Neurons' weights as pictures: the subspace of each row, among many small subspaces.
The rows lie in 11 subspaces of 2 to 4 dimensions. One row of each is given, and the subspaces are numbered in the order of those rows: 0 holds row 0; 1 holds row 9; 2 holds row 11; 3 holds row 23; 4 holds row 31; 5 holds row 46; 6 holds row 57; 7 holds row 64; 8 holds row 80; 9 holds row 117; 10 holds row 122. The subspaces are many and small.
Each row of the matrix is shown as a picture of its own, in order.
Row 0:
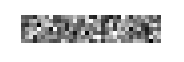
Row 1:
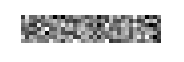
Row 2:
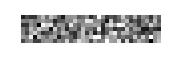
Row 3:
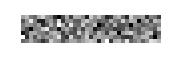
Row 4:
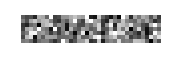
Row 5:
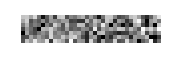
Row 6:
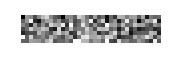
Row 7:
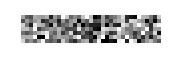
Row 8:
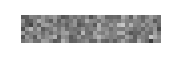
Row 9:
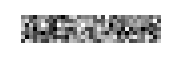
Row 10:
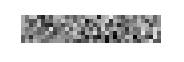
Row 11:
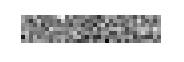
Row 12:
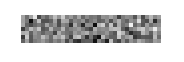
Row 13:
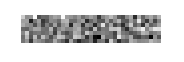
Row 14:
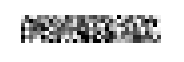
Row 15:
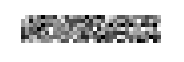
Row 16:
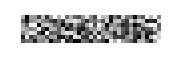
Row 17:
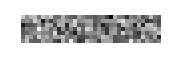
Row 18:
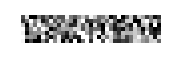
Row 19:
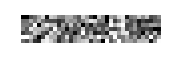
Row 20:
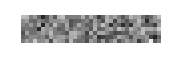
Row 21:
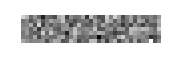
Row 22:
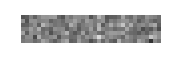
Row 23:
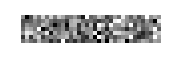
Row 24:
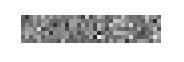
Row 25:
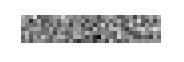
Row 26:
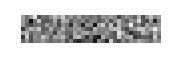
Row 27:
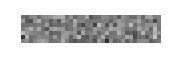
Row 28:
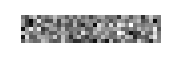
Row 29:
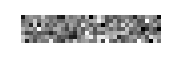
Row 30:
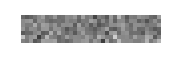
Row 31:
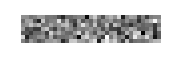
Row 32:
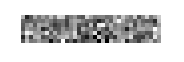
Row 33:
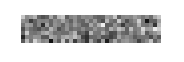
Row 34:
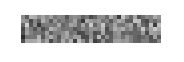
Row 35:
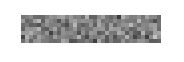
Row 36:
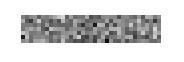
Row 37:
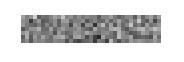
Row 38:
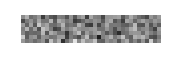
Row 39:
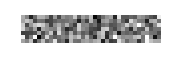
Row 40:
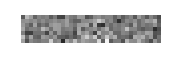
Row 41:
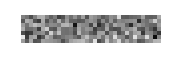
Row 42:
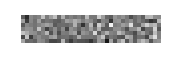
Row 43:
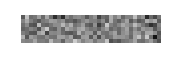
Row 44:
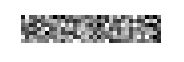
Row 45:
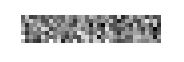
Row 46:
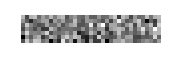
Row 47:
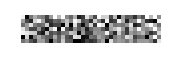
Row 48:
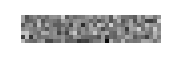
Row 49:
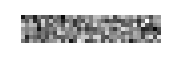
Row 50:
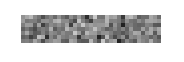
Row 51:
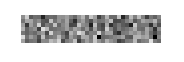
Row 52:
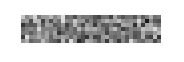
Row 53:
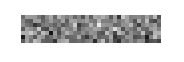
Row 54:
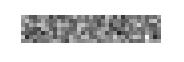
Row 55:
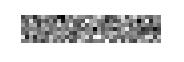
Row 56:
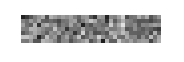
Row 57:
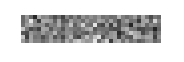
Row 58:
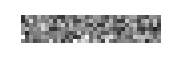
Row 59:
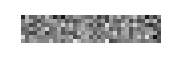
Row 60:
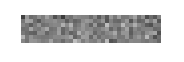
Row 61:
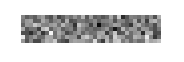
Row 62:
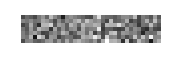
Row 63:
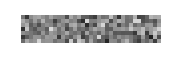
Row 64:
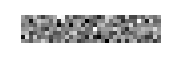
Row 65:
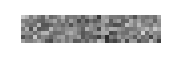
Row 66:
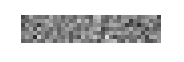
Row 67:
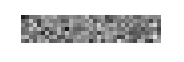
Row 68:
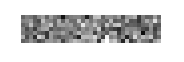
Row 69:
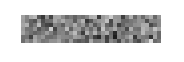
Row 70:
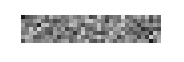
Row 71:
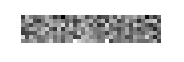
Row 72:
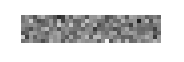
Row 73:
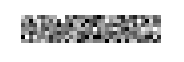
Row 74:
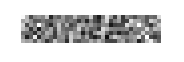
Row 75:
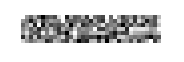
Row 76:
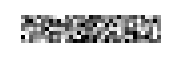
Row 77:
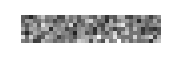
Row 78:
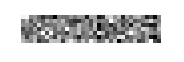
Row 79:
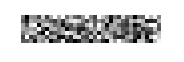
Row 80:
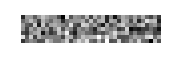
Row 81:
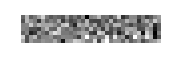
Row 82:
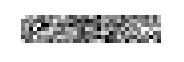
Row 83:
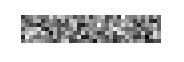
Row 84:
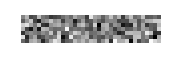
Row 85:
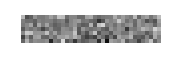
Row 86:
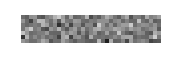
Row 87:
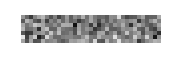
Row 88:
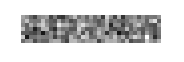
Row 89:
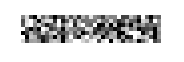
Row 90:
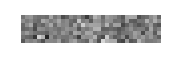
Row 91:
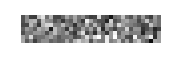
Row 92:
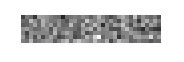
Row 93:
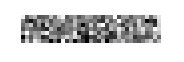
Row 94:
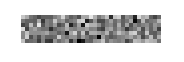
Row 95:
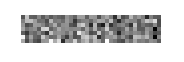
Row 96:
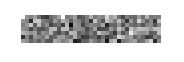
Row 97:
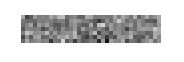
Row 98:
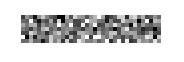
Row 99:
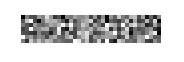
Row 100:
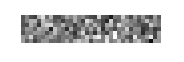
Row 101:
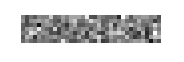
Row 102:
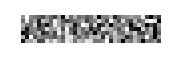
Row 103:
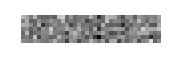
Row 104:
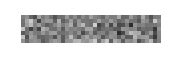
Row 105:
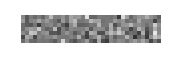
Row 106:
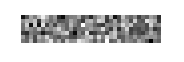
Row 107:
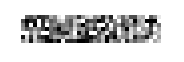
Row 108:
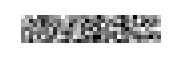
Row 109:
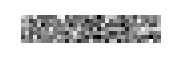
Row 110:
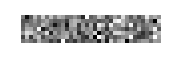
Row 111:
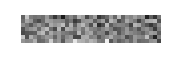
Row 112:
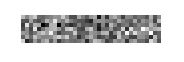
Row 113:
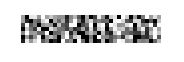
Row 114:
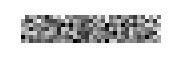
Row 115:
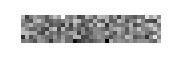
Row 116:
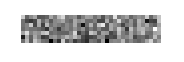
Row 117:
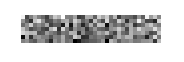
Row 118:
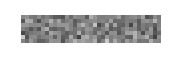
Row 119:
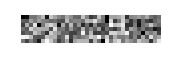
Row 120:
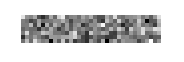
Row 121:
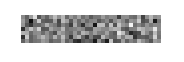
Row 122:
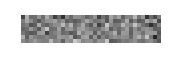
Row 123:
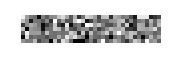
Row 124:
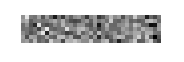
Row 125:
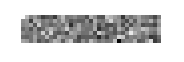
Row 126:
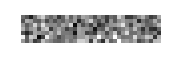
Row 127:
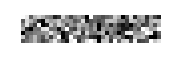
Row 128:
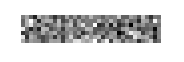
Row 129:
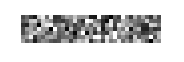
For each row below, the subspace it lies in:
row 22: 2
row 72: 7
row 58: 8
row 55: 7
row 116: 5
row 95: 5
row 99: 10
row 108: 6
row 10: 0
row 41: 4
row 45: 5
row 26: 6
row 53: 1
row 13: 6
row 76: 2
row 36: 2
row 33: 5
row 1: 10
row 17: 7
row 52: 7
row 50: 4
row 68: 4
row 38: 8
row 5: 5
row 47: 9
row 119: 1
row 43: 10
